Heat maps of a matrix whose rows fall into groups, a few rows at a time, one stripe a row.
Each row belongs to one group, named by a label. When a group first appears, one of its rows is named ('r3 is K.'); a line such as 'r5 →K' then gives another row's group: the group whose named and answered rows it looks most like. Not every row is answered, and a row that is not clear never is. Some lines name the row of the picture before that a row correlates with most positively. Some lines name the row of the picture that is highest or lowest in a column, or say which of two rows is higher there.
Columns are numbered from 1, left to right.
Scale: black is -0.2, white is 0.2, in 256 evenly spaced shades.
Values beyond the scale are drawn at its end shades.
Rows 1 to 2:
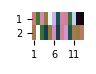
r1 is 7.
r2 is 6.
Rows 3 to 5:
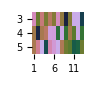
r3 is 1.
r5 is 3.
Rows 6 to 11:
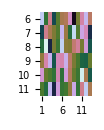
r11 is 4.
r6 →1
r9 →3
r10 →1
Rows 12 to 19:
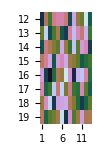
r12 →4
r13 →6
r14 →4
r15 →3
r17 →7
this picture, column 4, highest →17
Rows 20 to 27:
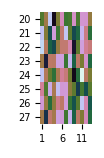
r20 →4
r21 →1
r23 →7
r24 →1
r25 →3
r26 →1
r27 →7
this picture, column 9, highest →20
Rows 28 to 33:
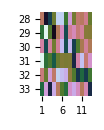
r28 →7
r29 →6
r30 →7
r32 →3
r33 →6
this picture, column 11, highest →31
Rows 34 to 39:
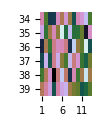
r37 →6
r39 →3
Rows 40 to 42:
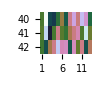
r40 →6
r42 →3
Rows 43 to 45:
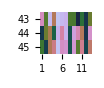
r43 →3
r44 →3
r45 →3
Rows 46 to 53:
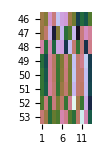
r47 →4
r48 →7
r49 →4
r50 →4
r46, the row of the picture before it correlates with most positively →43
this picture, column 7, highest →46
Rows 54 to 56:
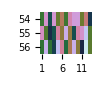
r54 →6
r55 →1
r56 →6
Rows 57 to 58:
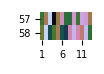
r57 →4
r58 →6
